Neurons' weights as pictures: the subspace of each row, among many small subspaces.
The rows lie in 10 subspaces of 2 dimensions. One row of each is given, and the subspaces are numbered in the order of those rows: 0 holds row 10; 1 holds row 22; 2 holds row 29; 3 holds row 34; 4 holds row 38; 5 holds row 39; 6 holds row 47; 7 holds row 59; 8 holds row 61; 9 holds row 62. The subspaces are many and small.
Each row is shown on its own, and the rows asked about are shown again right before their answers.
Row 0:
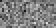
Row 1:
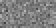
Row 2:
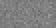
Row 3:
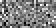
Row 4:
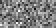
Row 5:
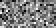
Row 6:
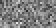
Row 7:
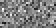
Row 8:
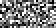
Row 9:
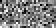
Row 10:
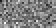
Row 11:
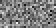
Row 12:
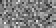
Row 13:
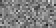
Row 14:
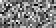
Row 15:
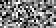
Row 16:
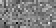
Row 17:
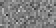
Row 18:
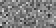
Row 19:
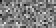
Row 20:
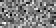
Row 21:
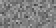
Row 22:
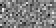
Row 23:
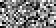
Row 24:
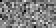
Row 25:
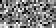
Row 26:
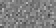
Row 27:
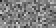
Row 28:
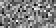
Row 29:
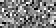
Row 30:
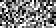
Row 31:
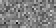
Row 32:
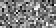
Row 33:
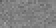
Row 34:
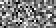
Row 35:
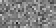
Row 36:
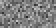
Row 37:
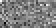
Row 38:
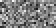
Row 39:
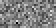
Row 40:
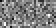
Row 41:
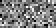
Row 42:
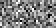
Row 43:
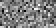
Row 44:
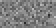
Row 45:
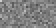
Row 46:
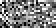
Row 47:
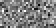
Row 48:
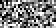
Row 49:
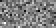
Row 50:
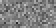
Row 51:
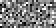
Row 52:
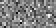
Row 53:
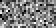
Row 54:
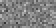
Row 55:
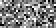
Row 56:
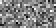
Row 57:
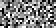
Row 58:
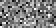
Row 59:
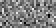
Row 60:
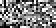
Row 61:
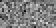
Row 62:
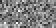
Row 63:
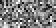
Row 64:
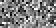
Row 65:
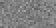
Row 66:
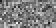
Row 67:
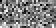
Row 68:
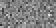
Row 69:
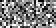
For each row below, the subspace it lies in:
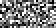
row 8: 1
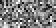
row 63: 7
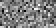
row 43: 6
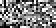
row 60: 7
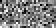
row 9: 9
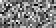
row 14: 6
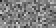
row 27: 2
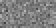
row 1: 5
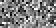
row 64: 2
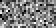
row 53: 4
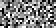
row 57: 1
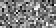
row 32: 8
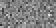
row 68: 1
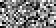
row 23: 4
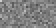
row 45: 8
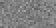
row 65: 6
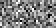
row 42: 7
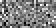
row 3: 7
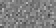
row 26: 1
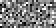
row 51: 1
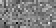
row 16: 7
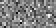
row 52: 3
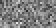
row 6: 7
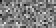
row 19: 4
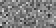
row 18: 9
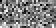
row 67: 9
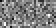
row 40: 3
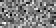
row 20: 2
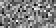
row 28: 6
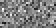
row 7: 2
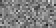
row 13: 8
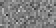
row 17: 5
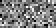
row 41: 8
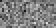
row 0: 8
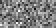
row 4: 9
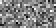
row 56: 4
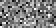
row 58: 9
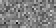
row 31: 5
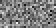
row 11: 1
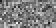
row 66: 3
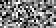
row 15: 3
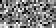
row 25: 9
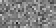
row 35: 2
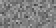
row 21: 6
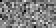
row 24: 8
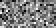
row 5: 4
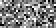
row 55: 4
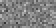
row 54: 5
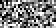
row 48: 3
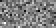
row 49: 2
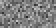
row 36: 6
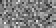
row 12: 0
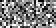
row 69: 3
